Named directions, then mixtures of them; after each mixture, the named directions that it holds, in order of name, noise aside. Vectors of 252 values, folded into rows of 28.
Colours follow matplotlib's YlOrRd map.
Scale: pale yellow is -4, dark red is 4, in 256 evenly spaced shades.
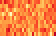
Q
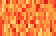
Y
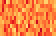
Y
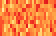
Y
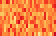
Q, Y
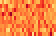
Q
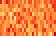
Q, Y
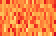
Q, Y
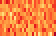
Q, Y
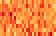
Q, Y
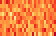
Q, Y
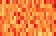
Q, Y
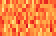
Y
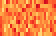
Y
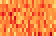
Q, Y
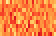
Q, Y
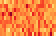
Q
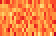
Q, Y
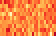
Q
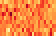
Q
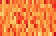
Q, Y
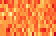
Q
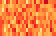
Y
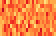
Y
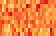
Q, Y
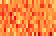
Q, Y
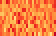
Q, Y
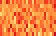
Q, Y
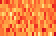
Q, Y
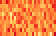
Q, Y
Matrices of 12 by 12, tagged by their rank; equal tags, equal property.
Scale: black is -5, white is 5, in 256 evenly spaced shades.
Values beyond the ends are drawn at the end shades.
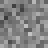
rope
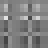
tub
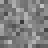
rope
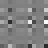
tub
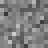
rope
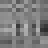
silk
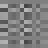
tub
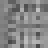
silk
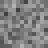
rope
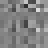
silk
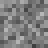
rope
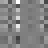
tub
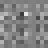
silk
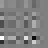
tub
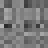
silk
